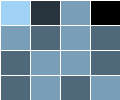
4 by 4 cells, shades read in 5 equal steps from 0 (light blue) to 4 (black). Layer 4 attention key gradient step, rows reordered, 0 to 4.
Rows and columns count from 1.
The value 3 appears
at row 1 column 2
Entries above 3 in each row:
1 0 0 0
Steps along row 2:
up down up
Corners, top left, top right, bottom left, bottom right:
0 4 2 1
